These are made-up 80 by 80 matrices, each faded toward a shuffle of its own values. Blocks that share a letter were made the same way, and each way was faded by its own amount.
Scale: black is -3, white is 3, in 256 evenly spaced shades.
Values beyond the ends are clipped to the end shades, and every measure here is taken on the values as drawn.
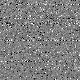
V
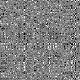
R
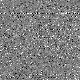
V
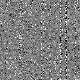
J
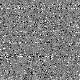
V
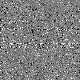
V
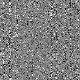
J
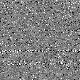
V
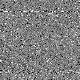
V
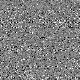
V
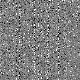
J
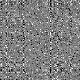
R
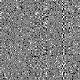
R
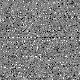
V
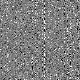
J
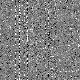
J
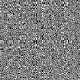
R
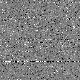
V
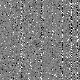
J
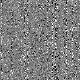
J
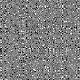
R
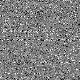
V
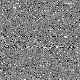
V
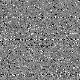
V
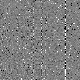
R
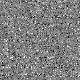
V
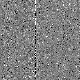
J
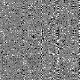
R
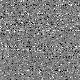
V
